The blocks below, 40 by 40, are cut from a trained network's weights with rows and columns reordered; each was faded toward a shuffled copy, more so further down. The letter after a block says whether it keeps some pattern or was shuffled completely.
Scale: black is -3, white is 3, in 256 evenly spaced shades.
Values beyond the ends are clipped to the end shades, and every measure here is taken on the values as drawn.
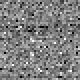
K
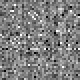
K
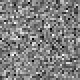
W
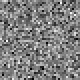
W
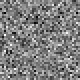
W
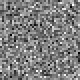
W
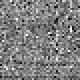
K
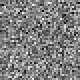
W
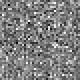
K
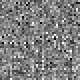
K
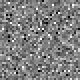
W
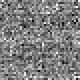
K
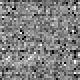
K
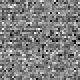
K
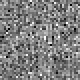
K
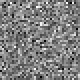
K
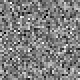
K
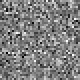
W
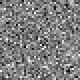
W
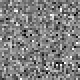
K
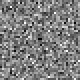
W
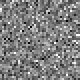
W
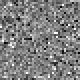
W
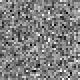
K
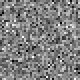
W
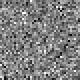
K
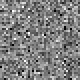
K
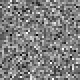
W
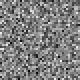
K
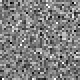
K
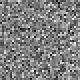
K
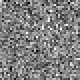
W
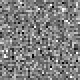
W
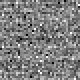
K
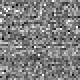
K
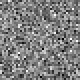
W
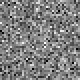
W
